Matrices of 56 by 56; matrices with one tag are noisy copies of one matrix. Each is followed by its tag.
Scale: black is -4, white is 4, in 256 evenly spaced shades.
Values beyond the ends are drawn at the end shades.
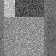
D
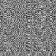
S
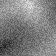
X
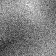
X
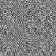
S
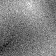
X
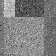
D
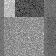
D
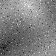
X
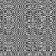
S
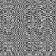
S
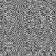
S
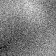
X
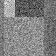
D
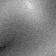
X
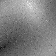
X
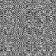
S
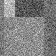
D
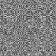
S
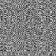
S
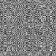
S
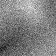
X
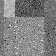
D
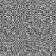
S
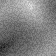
X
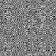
S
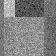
D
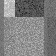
D
